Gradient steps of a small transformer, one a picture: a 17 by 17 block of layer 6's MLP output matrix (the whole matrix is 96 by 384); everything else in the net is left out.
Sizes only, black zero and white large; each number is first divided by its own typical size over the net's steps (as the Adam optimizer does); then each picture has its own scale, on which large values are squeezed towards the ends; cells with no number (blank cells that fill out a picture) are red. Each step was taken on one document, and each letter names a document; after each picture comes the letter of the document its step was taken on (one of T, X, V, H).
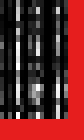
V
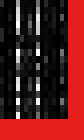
V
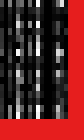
V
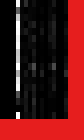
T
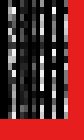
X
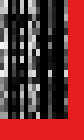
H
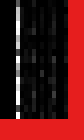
T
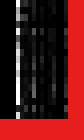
T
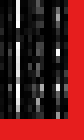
V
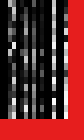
X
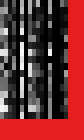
H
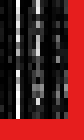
V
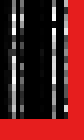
X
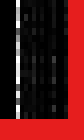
T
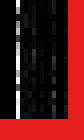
T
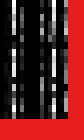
X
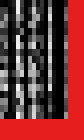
H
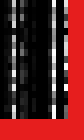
X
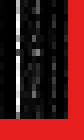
T
